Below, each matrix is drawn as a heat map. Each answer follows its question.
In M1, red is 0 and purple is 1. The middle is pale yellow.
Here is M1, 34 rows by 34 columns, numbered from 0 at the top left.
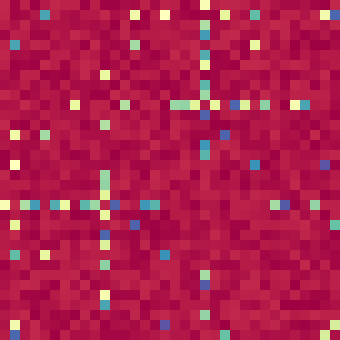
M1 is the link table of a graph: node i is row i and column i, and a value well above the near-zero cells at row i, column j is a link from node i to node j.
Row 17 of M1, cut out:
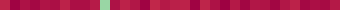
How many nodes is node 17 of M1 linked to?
1
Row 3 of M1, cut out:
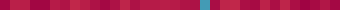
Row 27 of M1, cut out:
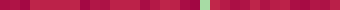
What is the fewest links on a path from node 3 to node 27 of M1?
2
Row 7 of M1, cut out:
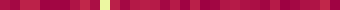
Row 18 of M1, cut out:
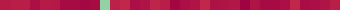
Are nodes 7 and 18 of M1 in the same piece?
yes
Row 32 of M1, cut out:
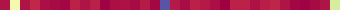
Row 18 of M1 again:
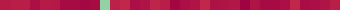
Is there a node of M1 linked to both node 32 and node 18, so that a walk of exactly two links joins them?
no
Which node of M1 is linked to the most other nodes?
node 20
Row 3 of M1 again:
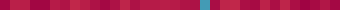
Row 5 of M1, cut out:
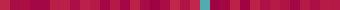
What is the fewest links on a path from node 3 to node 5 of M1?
2
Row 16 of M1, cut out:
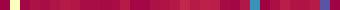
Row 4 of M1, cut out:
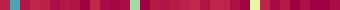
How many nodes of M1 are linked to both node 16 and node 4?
2
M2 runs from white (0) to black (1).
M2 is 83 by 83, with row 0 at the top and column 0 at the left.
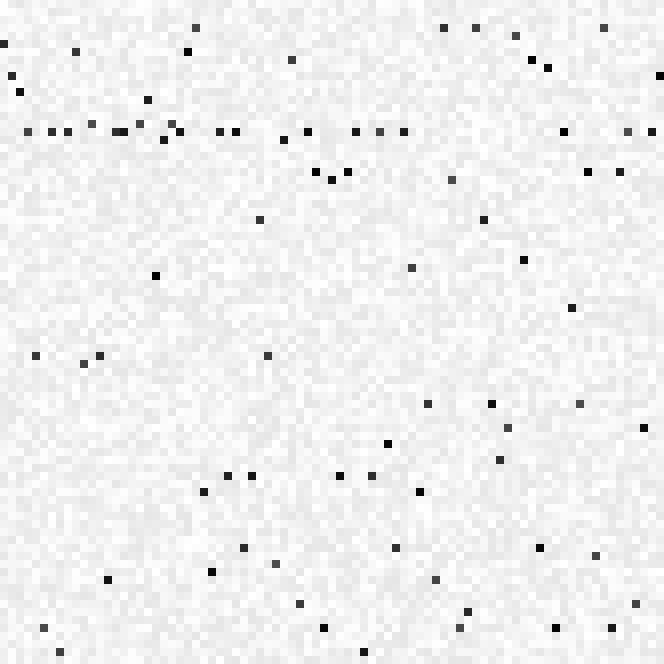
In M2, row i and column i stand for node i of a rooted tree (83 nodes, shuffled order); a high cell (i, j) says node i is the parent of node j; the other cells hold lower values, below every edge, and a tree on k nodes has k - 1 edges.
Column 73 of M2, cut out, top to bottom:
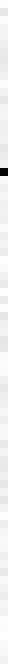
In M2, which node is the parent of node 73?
21
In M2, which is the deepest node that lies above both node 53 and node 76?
16
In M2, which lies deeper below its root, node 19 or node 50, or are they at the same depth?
node 19
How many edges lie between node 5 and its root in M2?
2
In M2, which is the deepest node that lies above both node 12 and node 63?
16
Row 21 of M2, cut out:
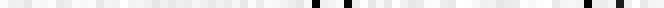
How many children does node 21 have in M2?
4
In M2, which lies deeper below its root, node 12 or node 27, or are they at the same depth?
node 12
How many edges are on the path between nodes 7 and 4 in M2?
4
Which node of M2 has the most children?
16
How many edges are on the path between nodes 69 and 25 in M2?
5
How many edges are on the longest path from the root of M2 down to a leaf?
3
